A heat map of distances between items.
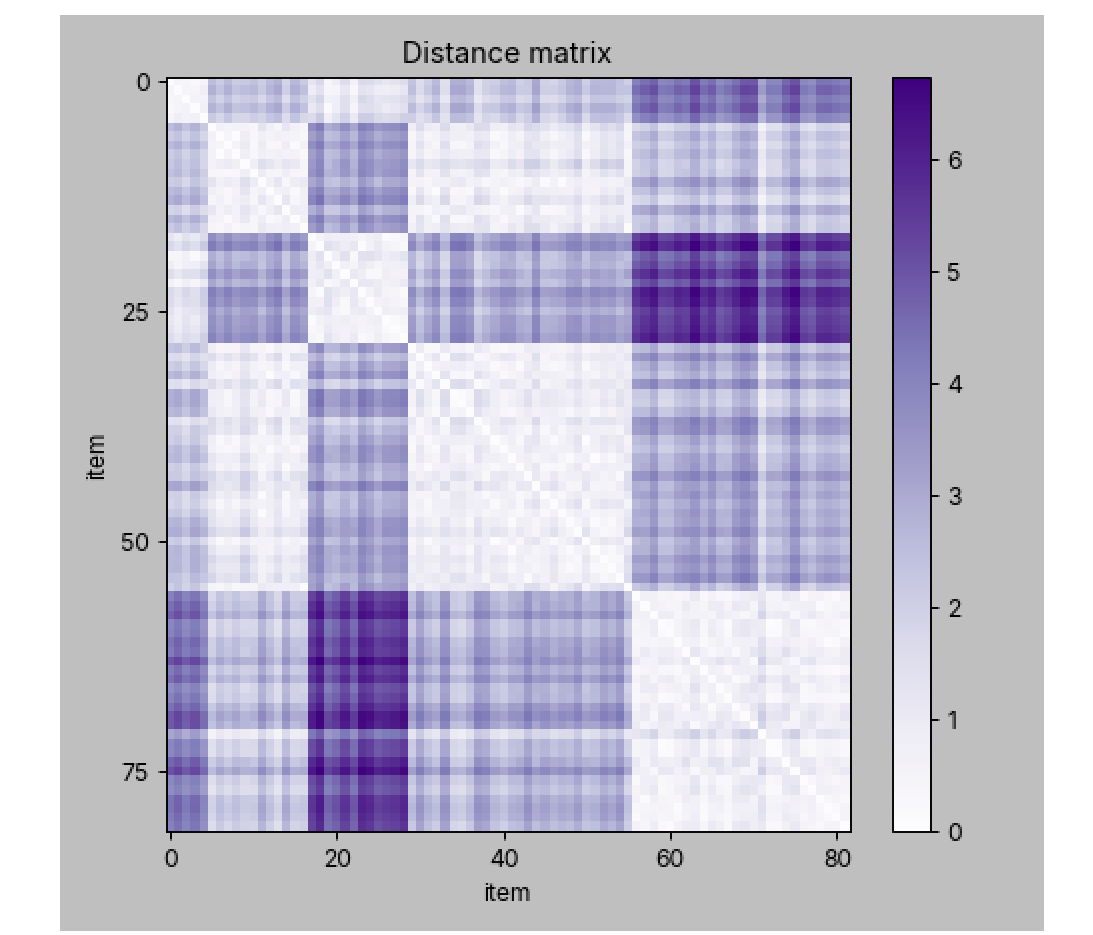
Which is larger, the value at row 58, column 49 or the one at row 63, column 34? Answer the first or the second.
the first
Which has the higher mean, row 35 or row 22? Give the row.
22
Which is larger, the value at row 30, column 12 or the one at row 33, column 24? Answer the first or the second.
the second
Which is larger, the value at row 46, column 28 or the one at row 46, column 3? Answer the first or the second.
the first
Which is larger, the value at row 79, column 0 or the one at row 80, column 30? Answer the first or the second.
the first
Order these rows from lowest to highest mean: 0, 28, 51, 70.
51, 0, 70, 28
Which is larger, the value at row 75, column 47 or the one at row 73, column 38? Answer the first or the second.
the first
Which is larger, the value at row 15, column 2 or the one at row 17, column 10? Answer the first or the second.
the second
